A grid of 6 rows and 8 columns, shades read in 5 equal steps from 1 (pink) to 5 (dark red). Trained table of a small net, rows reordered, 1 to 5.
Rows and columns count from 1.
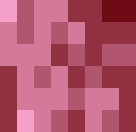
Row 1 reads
1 3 2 2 4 4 5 5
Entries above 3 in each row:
4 3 2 4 2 3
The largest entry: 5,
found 2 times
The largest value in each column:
4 3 3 4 4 4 5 5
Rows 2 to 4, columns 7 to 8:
4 4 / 3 3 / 4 4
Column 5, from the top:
4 2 3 4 3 4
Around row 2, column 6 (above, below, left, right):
4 4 2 4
